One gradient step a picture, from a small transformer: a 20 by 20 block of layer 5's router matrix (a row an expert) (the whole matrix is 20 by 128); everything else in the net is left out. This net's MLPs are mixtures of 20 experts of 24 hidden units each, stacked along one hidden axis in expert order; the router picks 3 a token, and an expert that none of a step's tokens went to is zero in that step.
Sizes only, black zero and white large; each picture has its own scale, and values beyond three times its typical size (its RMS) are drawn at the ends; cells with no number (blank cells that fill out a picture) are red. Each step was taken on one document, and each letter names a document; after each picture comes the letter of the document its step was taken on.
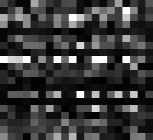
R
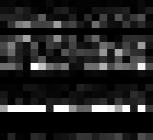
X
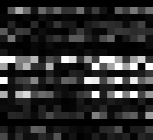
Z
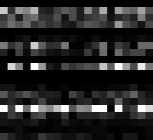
X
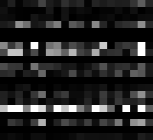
X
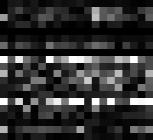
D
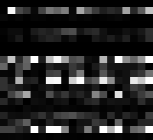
Z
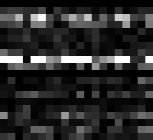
R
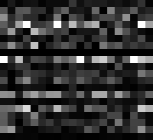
R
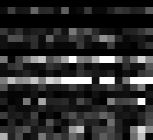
Z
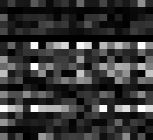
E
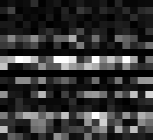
Z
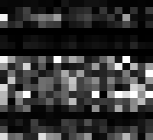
D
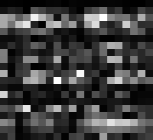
E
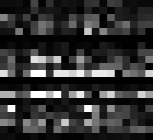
E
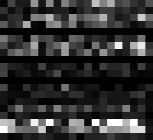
E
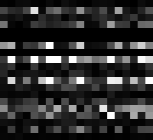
D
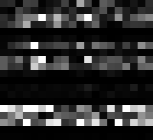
X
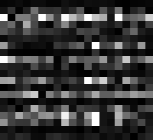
R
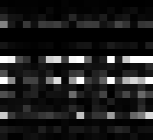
D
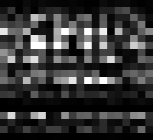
R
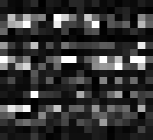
R
